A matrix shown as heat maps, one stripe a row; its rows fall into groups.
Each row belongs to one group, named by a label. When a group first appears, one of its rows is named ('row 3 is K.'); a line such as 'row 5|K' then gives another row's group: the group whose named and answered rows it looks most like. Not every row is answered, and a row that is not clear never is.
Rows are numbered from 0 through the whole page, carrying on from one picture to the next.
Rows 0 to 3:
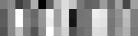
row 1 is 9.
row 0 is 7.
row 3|9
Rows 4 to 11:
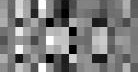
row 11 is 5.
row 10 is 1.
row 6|1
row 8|9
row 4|5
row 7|9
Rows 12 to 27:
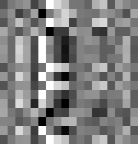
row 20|5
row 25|7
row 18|5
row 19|9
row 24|1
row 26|5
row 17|5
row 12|9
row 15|1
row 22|5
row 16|5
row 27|9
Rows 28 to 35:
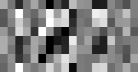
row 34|7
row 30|9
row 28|1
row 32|1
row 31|5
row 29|9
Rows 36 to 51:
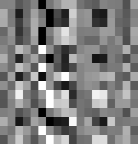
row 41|5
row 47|9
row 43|5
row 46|9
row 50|5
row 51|9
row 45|5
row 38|1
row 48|7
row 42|1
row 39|7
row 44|7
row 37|1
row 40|7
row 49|1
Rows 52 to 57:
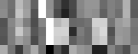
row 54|9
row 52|5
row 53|5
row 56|9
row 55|9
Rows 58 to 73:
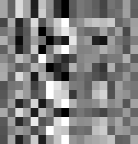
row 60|7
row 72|9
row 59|5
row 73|7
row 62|1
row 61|7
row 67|9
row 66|5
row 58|5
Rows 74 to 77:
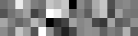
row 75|9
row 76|1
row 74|9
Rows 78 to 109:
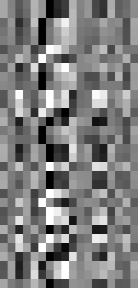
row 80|7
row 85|7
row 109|1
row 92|7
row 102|9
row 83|9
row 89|9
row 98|1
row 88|9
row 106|1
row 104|9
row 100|5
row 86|7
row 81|7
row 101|9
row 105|5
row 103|1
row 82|7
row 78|1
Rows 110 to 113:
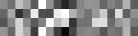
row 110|5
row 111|7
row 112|9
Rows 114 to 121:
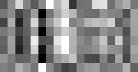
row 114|9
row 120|7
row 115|7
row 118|7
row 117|7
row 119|7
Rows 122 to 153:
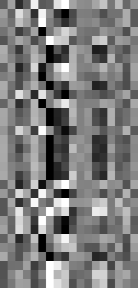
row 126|9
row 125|7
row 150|1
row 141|1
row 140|1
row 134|1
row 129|7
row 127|1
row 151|9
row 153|9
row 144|7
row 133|7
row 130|7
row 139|1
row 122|7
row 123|5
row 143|5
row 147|5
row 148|7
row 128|1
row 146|5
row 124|5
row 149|7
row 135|1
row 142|7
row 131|1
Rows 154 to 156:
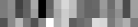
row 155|7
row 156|9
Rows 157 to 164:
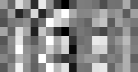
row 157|5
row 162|9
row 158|7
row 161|9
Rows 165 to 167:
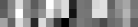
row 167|5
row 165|9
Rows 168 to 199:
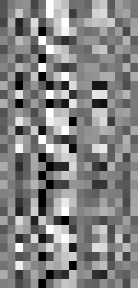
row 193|9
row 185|7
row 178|9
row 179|1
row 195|9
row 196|7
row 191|7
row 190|7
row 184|9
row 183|5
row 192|5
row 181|9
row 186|1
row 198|1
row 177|1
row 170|7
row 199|7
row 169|9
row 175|5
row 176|7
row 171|7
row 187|7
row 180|9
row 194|7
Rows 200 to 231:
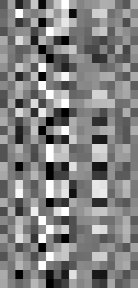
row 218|1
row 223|7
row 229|5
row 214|7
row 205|7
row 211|7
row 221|9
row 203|9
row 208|7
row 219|1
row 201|9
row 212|5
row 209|5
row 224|5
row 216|9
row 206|1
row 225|9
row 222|1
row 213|1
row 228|9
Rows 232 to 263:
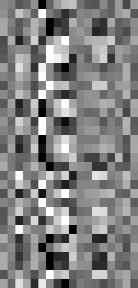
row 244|7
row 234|1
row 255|9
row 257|9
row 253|7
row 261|1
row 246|5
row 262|9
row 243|7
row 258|1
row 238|9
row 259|7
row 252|5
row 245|5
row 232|7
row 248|7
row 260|1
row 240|5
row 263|5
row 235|1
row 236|7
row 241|9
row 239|5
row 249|7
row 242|5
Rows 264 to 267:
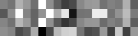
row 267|7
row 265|9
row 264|5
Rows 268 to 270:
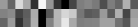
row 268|5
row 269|7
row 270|7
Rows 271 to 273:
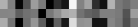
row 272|7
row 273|1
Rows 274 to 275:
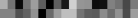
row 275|7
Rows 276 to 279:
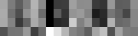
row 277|1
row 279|9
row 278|1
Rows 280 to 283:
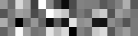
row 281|9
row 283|9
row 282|1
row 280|5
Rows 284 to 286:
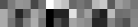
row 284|9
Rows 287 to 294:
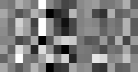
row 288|1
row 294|1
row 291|7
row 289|5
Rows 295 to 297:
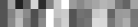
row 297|9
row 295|7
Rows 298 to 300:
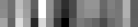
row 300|5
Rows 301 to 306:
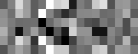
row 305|5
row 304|1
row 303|7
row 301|9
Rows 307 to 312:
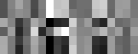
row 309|1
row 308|9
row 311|1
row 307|9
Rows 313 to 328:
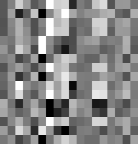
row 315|9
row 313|9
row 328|7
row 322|9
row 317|5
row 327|5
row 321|7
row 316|9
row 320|9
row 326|9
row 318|5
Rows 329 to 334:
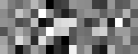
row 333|5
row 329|1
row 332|9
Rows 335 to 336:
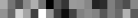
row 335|1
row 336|5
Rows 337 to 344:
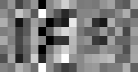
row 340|7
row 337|7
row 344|5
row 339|1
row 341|1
